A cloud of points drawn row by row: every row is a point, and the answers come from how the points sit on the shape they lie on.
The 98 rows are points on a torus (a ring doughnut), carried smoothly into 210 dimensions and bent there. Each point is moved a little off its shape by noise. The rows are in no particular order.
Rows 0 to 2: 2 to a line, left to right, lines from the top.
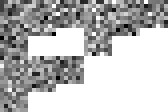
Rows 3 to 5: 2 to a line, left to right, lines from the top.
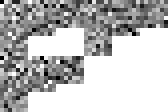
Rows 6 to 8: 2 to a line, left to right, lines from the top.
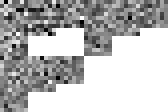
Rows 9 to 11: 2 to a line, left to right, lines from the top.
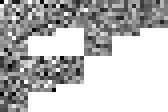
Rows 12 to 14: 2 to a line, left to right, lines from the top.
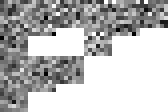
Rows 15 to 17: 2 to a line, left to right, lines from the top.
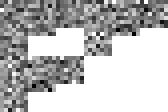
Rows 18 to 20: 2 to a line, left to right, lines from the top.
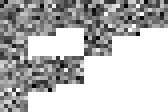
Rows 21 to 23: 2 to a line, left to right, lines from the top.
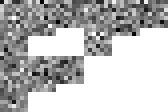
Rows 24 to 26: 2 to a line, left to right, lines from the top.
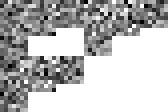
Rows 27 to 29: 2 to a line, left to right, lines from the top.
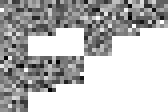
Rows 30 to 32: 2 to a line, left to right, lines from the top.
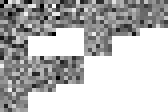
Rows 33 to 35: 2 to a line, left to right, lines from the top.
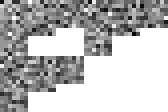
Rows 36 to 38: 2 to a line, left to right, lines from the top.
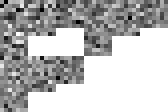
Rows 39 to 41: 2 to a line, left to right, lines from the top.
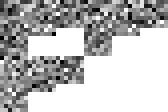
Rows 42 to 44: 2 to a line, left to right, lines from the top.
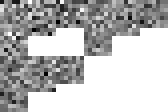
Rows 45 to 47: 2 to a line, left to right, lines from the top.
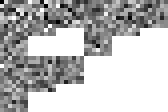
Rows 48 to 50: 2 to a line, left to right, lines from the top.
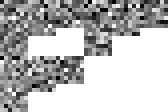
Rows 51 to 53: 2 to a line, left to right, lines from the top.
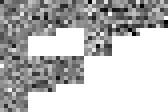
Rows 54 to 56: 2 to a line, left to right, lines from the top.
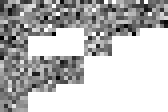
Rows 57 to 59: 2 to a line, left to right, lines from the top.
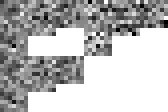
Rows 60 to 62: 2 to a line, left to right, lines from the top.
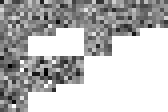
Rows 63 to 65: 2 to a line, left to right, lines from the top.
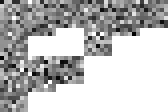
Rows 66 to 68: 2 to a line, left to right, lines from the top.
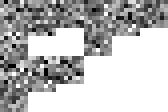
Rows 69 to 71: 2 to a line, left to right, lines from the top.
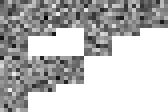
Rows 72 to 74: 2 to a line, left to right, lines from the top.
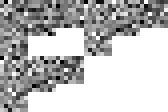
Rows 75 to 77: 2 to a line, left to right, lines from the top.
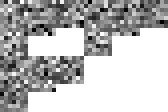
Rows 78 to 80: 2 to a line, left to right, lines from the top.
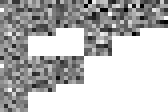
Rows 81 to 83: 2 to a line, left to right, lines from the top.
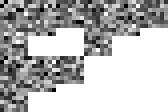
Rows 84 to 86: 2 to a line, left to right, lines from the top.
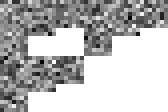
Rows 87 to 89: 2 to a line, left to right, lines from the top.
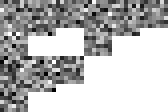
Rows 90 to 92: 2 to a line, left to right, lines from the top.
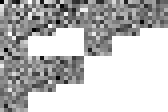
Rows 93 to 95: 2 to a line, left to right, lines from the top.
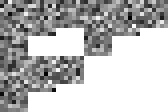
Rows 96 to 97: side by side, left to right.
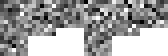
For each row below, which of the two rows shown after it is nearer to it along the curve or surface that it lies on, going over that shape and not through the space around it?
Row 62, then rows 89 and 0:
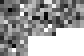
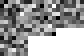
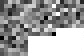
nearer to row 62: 89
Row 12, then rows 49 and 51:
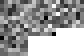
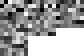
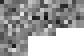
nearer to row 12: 51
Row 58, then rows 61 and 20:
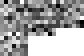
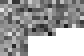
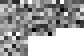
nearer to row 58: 20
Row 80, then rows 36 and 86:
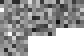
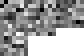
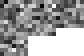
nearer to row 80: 36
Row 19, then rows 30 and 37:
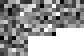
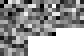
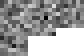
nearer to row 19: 30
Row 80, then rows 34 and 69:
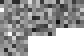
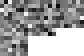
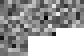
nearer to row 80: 34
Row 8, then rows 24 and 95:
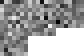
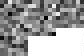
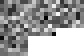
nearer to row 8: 95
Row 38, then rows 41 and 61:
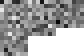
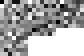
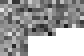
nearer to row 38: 61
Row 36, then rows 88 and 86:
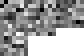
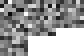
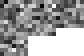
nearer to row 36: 86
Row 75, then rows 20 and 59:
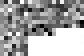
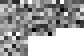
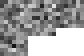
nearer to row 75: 20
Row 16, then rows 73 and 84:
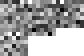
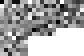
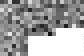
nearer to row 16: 73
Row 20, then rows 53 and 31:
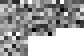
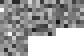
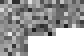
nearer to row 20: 53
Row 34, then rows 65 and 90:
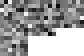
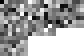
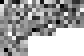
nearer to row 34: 90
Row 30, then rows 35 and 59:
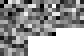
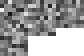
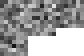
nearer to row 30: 35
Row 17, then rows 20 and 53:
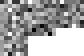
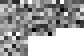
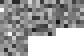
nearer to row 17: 53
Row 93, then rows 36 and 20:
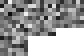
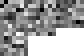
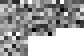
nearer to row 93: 36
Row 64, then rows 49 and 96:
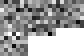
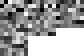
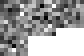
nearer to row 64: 49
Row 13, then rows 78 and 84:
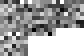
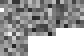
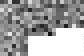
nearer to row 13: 78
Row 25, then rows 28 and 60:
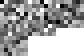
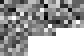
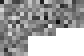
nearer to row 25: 28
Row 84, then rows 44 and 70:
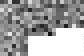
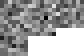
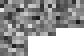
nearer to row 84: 70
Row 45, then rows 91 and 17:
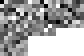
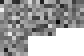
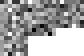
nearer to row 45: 91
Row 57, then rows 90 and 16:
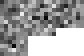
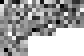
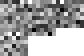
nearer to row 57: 90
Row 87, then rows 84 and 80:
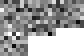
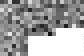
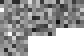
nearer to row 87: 80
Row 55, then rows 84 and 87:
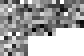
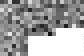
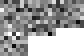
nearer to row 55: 87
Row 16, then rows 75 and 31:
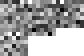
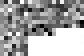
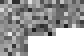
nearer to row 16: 75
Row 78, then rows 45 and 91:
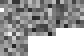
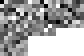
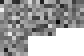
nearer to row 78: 91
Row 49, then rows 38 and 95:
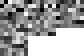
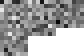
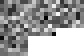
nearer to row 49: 95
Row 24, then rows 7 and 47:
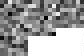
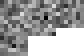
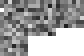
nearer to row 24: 7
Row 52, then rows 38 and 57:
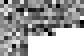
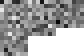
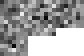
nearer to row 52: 38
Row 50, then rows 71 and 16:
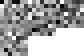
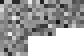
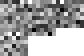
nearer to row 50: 16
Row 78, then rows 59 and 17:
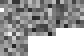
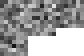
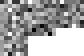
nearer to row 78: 17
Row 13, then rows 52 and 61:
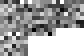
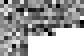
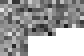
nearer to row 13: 52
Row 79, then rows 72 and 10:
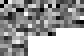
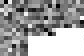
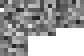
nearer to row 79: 72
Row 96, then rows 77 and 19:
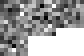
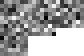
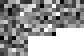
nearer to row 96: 19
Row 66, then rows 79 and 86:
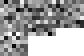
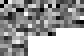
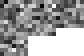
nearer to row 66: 79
